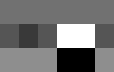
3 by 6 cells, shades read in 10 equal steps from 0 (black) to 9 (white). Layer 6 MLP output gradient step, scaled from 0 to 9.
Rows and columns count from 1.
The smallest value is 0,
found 2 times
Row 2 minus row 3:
-2 -3 -2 9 9 -2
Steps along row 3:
same same down same up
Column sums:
12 11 12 13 13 12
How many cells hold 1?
0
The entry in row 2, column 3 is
3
